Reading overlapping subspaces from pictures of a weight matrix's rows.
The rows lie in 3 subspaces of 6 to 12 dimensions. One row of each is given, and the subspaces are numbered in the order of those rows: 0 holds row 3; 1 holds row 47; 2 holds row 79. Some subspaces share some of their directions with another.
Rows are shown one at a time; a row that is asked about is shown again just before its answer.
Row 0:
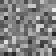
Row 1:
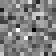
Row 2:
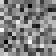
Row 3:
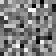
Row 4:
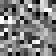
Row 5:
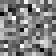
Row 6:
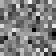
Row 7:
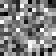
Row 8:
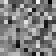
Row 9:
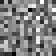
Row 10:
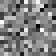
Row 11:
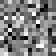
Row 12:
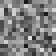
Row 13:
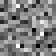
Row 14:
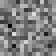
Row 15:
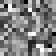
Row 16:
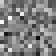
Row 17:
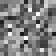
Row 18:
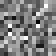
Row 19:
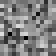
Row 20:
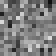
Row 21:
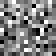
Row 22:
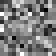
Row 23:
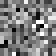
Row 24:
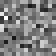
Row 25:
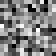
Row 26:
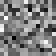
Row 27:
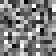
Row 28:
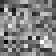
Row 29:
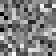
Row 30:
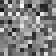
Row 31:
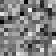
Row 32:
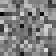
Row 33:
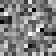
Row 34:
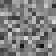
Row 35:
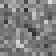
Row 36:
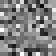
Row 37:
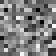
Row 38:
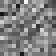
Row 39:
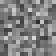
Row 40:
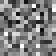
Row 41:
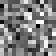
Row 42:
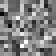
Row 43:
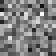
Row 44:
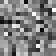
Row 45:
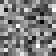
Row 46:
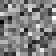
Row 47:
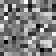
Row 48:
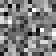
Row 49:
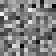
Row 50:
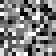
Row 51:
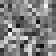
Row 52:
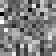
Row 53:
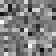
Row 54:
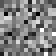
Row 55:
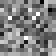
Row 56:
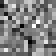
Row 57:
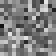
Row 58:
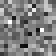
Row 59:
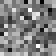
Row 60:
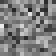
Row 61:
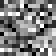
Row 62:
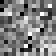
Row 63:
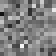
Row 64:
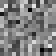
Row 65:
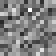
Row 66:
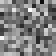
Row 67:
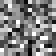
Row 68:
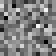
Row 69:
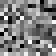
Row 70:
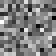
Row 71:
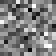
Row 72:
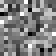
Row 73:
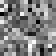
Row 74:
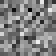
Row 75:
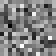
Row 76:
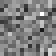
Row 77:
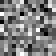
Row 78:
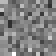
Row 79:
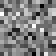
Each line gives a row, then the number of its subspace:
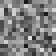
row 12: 2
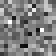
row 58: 2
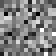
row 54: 2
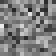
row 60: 0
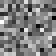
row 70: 0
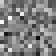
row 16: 0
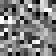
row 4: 1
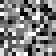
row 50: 0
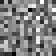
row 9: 0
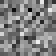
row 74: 0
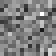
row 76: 2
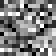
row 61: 2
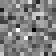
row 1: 2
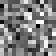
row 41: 2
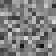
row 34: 0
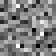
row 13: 2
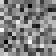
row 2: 0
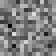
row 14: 2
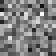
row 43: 2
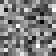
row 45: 2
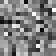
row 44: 0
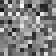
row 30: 2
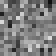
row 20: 2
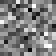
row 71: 2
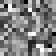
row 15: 1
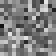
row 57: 1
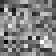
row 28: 2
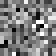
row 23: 0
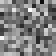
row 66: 0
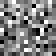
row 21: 2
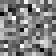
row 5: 2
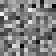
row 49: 0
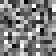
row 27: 1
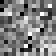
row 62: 2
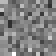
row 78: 2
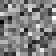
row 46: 0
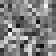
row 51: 0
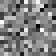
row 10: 0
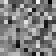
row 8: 2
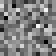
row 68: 0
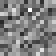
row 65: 0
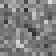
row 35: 2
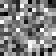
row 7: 2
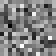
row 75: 2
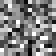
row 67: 0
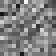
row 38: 0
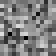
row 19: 0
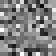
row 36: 0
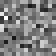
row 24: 1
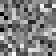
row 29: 0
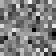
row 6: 2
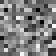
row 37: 2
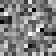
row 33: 2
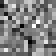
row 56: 0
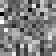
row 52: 0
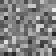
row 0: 0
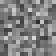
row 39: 1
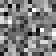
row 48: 2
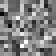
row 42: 2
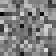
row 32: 0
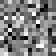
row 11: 1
